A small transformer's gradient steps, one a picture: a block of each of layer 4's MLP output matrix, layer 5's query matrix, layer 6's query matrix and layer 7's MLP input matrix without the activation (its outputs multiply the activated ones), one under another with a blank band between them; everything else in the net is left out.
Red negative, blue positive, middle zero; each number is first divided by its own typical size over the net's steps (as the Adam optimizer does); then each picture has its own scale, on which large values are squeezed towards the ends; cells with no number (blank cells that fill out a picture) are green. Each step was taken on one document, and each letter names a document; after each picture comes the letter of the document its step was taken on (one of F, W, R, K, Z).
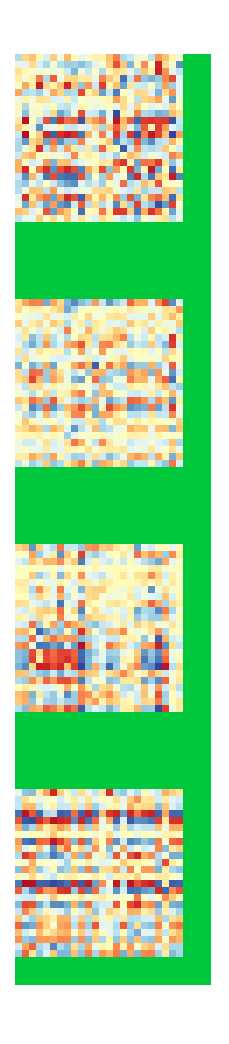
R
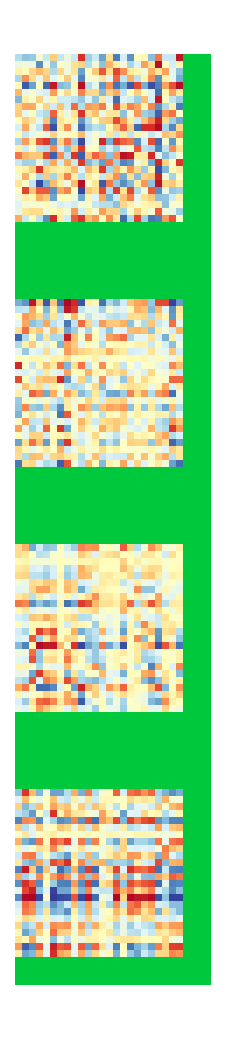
R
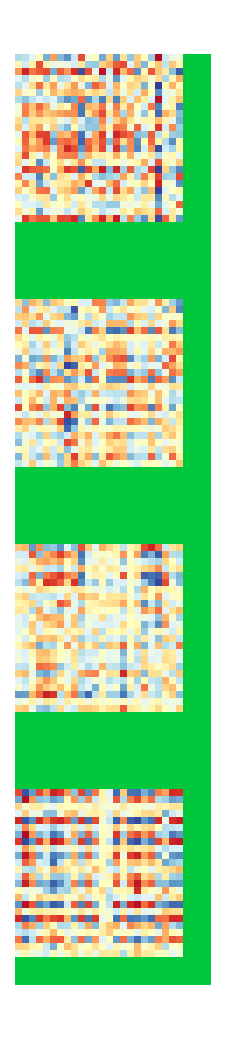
R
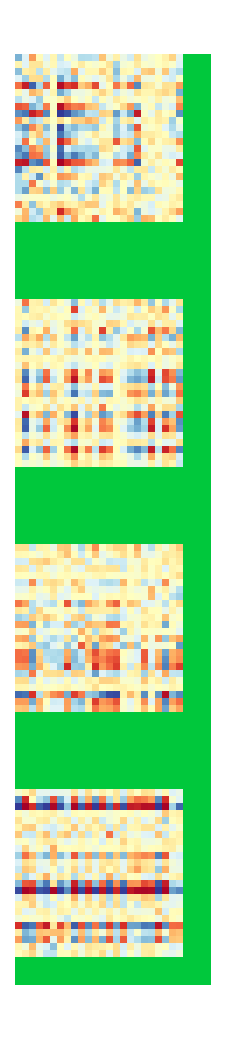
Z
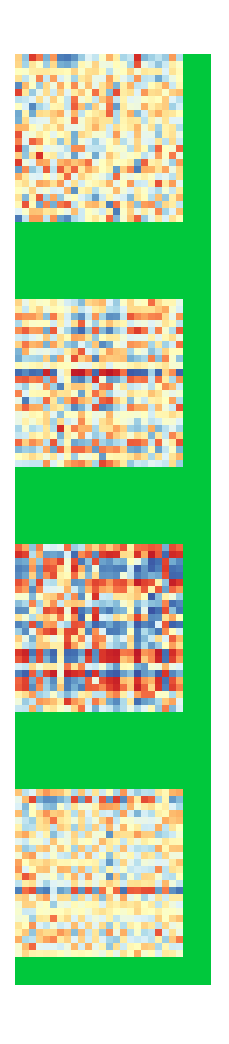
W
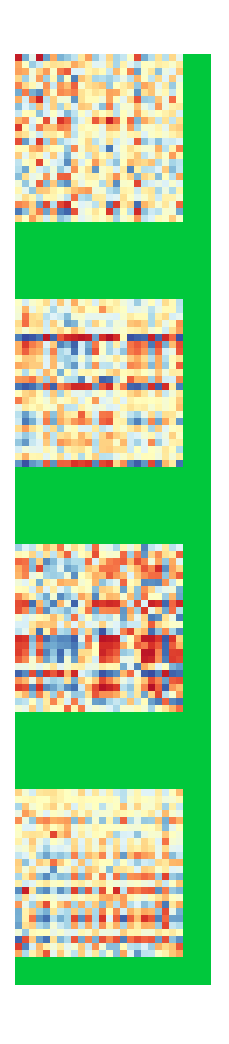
W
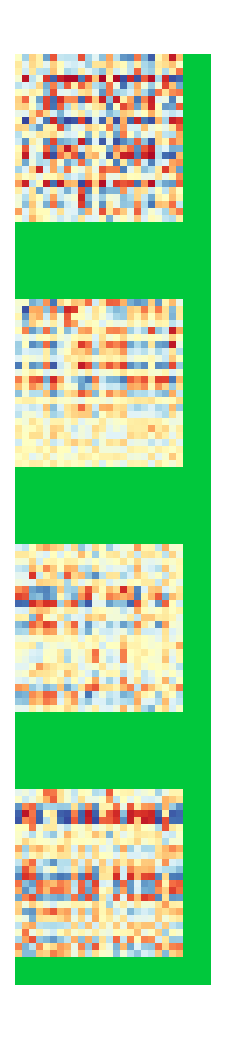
R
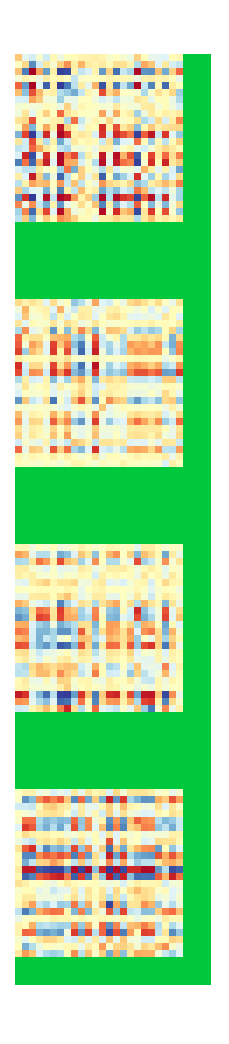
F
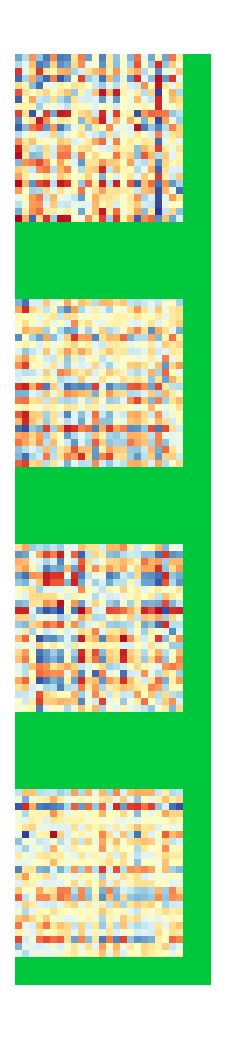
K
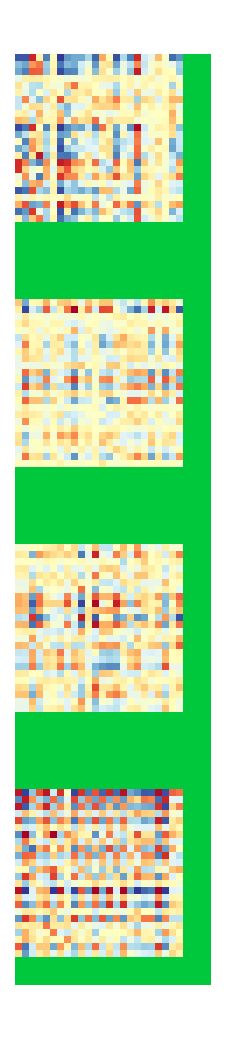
Z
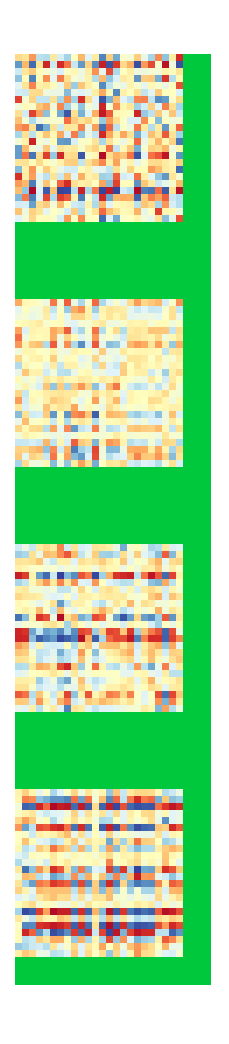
F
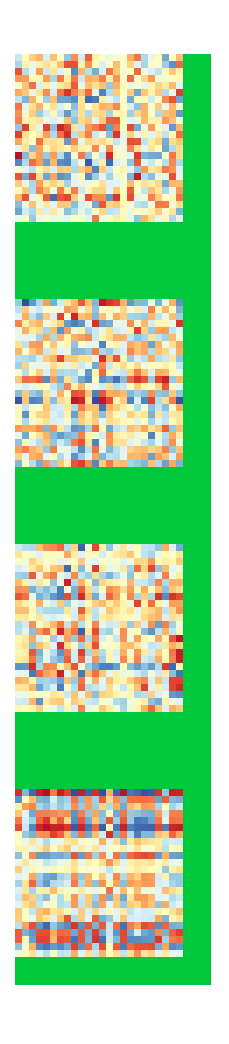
W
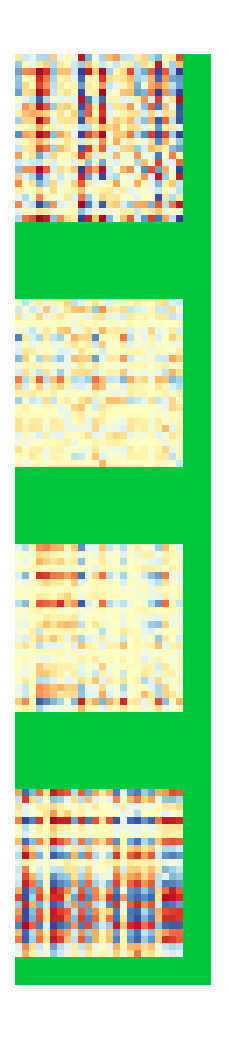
R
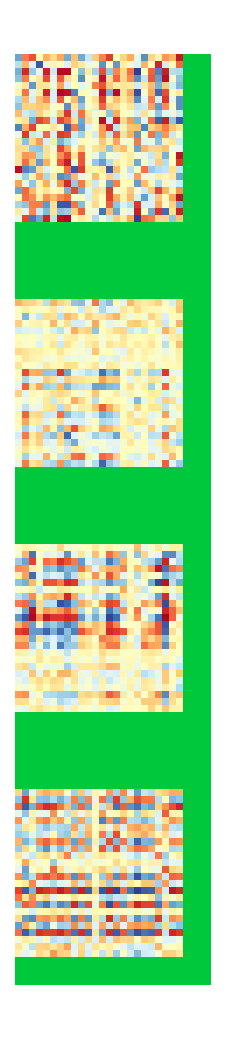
K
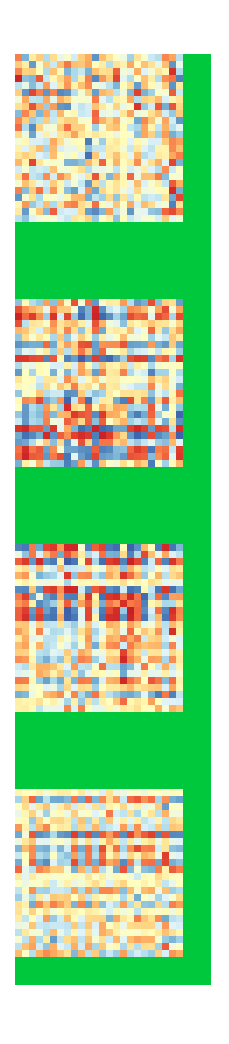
W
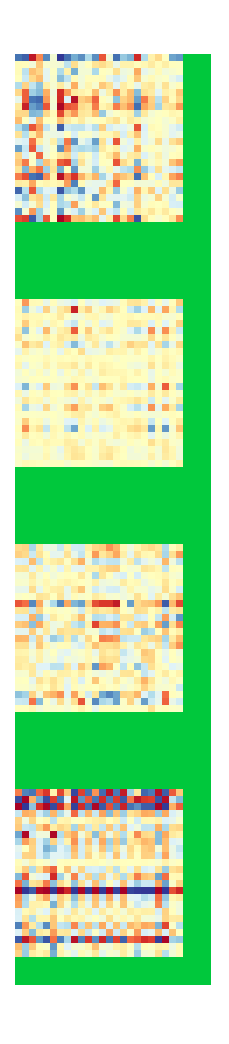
Z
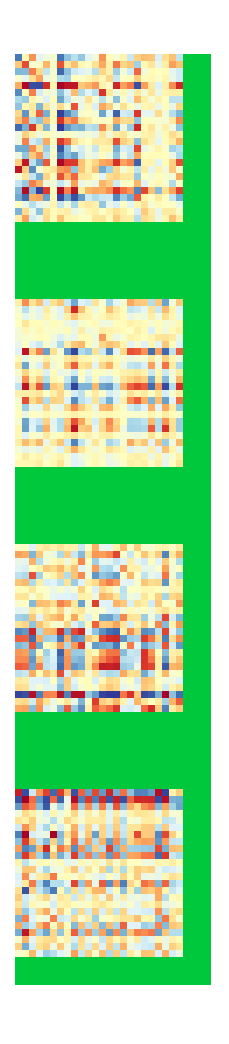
Z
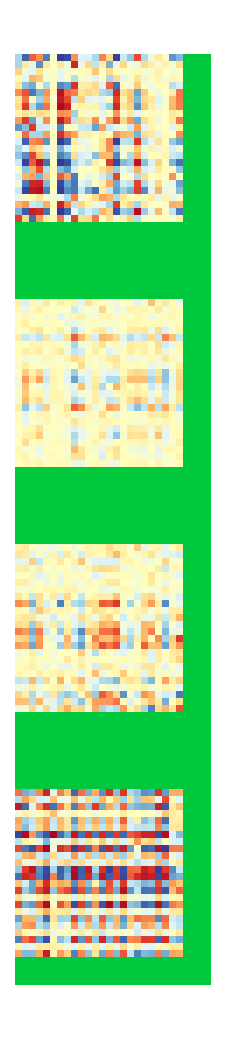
Z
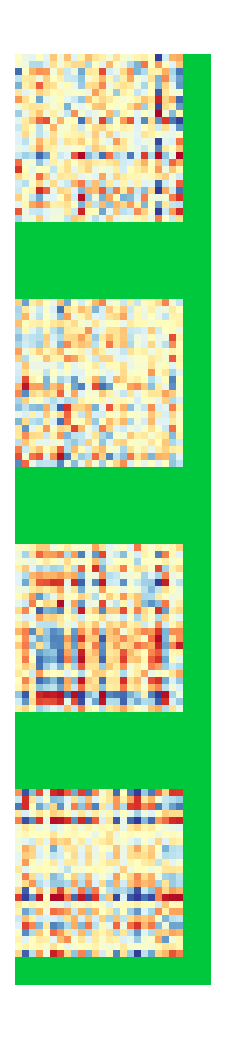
K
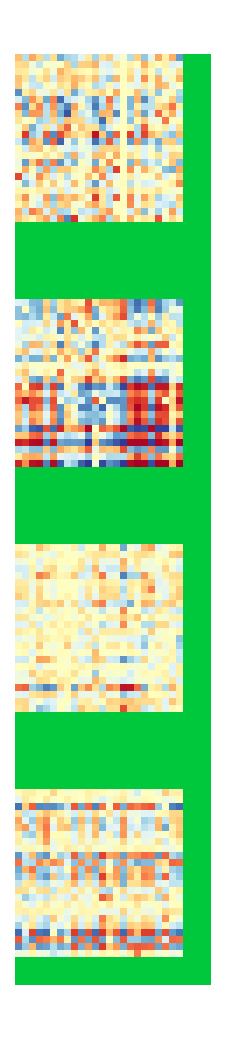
K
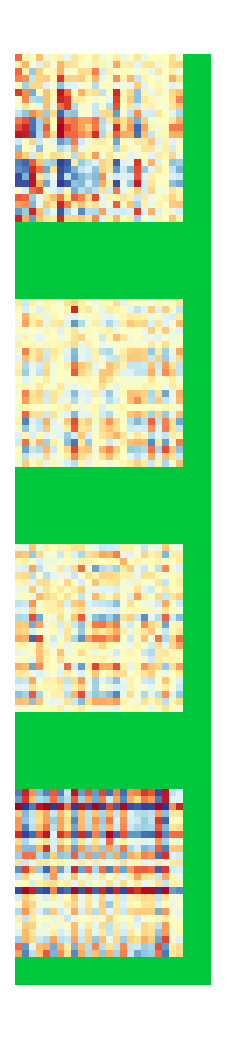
Z
